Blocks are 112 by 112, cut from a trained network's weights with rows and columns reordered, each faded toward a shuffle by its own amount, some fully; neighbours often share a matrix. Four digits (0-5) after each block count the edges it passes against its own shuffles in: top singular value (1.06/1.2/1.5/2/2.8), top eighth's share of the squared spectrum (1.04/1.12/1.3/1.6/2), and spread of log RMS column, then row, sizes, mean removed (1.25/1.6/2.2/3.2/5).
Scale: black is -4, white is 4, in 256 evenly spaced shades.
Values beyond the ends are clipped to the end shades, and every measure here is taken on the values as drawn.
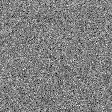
1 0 0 0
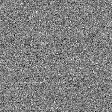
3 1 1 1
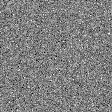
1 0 0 0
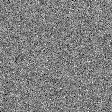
0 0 0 0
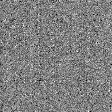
2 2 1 2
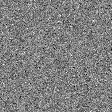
1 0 0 0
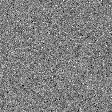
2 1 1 0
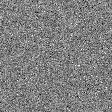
0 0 0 0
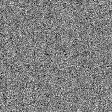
2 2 0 1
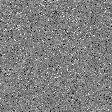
1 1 0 0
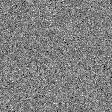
2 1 0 0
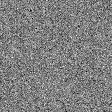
0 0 0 0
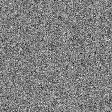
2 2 0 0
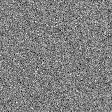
0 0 0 0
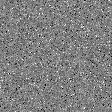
1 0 0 0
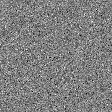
0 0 0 0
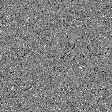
3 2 0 2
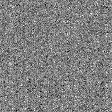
2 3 1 2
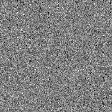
3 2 2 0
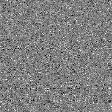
3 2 0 2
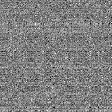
4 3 1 2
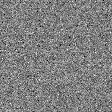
2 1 0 0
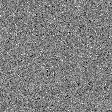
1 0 0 0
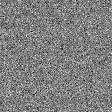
1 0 0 0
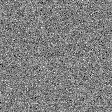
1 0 0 0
